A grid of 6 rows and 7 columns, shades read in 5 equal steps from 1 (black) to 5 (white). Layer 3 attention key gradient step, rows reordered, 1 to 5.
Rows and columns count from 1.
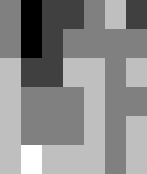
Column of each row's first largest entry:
6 1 1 1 1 2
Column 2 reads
1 1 2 3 3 5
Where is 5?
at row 6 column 2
